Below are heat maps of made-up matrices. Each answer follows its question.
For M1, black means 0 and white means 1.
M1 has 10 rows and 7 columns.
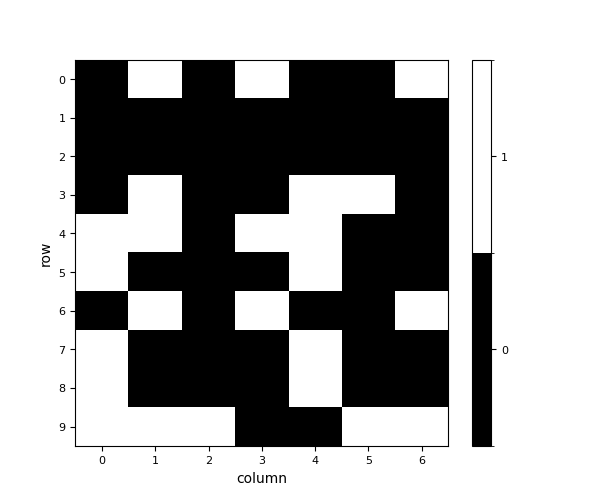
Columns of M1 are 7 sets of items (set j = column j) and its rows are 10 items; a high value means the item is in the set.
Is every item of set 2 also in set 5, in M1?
yes
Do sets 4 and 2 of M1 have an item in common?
no
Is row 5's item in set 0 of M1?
yes
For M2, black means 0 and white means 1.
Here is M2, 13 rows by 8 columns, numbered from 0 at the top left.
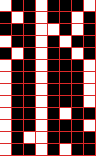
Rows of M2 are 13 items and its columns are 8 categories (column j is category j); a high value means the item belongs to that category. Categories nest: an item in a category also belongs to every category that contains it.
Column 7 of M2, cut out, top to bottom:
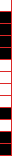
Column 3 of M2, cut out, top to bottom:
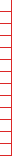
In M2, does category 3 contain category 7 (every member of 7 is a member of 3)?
yes
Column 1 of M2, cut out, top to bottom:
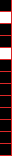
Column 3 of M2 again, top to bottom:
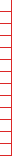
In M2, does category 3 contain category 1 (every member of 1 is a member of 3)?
yes
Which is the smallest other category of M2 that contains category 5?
0
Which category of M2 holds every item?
3
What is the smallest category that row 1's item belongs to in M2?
1
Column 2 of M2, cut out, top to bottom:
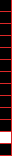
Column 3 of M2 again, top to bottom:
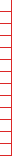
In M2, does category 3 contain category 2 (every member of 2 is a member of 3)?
yes
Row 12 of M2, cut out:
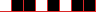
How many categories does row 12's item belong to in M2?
3
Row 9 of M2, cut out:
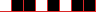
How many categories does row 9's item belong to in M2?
3
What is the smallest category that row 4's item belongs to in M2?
1
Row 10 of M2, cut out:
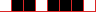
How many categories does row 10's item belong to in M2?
3
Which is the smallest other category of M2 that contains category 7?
0
